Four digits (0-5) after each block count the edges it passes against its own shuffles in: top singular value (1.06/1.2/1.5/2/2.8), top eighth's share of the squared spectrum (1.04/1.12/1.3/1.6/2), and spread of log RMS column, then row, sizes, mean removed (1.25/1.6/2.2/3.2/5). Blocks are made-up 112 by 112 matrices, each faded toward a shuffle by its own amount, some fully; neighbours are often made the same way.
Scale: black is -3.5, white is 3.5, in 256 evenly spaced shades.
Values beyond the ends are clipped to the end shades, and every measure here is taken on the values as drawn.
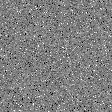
0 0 0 0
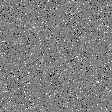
0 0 0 0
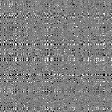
5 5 3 4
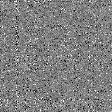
1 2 2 3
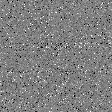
1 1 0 1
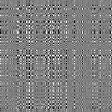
5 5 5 4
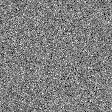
0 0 0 0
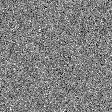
0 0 0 0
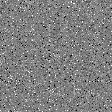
3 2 1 1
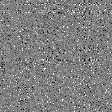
4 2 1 1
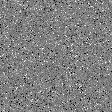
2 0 0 0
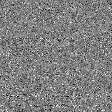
1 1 0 3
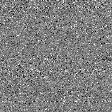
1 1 0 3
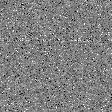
2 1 0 1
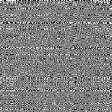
5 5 2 4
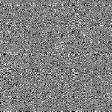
4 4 2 3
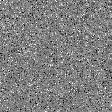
3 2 0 0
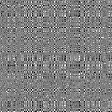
5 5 4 4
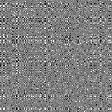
5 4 3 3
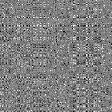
5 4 3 3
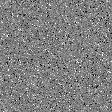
2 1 0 0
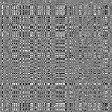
5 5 4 4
